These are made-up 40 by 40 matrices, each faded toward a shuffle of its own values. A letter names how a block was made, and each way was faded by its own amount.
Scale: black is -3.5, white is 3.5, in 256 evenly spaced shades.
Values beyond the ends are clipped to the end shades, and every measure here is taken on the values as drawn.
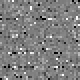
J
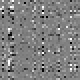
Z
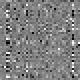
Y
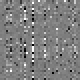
Z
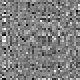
Y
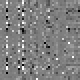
Z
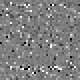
J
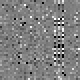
Y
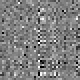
Y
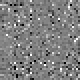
J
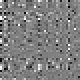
Z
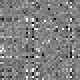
Y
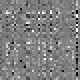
Z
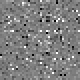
J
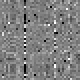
Y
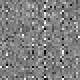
Y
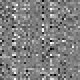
Y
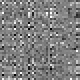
Y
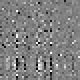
Z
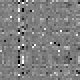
Z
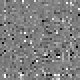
J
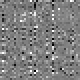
Z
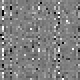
Z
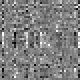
Y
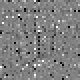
J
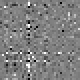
Z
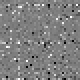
J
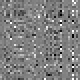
Z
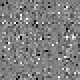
J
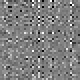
Z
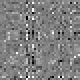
Z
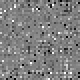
J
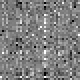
Y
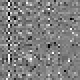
Y
